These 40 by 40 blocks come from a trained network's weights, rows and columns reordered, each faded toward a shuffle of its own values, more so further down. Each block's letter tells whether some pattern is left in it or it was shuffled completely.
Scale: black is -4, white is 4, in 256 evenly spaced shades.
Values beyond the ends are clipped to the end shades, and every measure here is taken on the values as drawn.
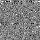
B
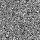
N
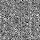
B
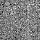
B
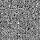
B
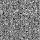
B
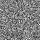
N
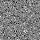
N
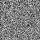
N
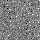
N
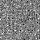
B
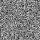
B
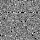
B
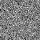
B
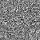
B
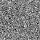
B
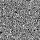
N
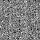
B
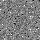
N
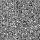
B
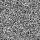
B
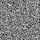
N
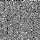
B
